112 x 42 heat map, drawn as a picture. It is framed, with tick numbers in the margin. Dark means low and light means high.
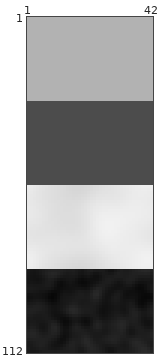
The table splits into 4 rows of 1 panel. Panel 1,1: high, flat. Panel 2,1: low, flat. Panel 3,1: very high, smooth, faint in contrast. Panel 4,1: very low, blotchy, faint in contrast.
